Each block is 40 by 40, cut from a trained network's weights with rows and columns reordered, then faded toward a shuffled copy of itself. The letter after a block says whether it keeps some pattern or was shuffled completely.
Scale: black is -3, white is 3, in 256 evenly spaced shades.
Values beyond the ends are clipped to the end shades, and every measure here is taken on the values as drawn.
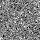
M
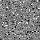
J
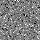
M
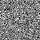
M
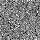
M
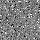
J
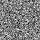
M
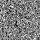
M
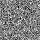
M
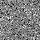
M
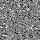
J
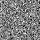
M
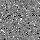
J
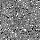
J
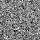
J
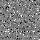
J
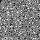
J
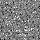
J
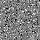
M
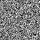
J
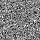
M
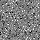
M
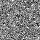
M
